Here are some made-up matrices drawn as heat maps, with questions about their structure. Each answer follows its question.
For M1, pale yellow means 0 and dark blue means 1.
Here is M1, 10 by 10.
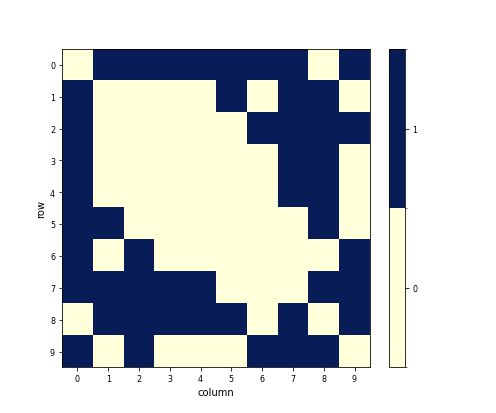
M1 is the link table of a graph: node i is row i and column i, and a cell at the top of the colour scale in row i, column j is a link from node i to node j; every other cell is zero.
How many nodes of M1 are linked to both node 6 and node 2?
2
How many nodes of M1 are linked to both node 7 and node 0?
5
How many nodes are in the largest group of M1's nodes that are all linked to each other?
4
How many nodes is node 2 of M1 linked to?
5
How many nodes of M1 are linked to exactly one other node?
0
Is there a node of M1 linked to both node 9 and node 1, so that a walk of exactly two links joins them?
yes
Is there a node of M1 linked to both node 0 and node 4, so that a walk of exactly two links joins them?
yes
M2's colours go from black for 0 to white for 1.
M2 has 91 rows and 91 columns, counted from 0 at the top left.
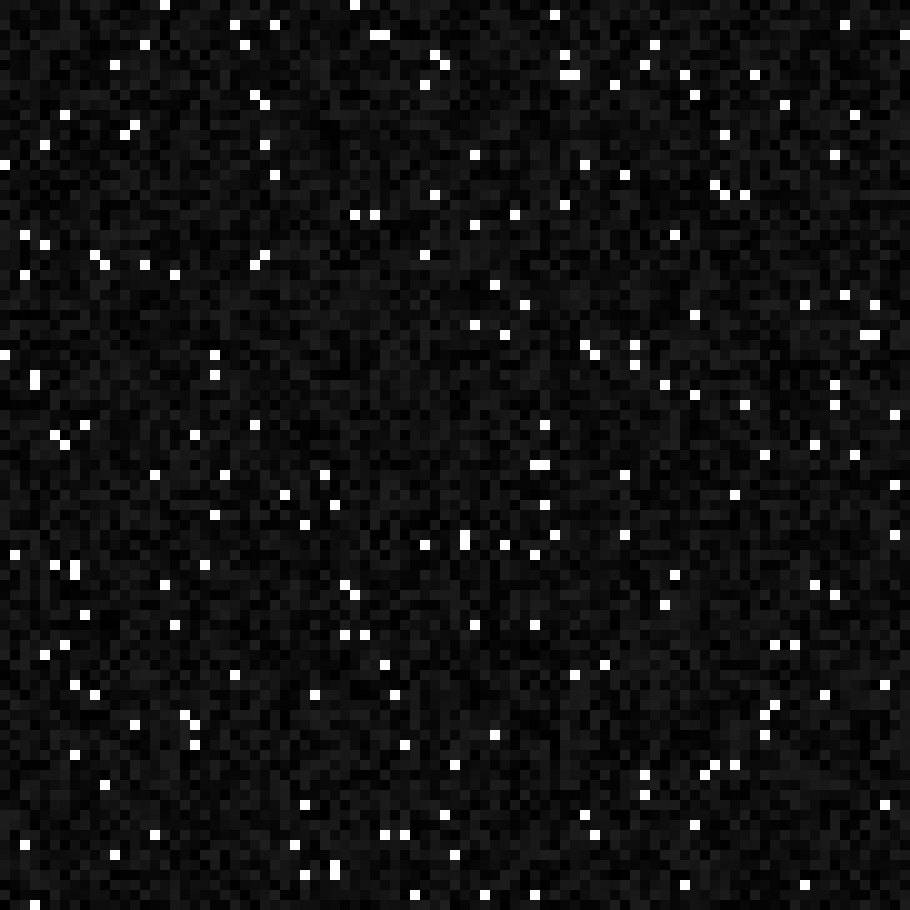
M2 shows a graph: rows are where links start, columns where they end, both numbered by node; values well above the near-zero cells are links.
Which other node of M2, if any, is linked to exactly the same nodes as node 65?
node 24
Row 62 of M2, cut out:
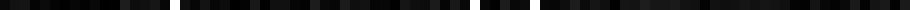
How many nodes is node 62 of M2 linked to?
3
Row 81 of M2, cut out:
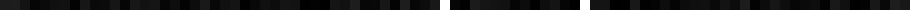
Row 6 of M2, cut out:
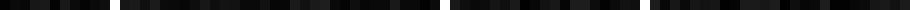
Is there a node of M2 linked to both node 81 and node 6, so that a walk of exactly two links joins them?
yes
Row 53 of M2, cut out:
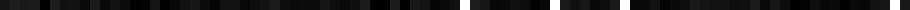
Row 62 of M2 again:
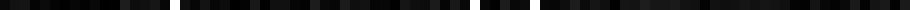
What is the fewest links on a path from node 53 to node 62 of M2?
1
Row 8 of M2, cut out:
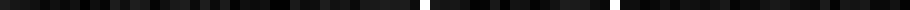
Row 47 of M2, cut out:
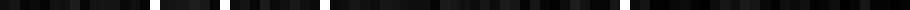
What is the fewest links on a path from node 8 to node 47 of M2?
6
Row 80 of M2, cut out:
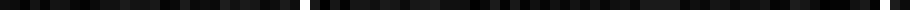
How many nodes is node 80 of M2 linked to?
2
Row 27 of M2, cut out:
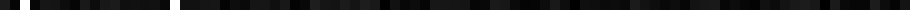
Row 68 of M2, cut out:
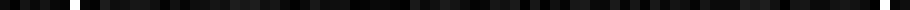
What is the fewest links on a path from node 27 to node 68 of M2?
6
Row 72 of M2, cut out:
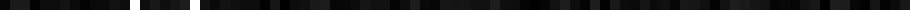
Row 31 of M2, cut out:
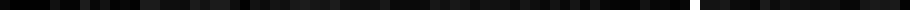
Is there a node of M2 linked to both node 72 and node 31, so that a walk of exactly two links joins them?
no
